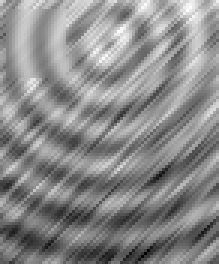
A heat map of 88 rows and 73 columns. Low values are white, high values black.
Odd patch: calmer, in the top left. Rings: centred on the top middle. Slope: up to the bottom. Calmest part: top left.
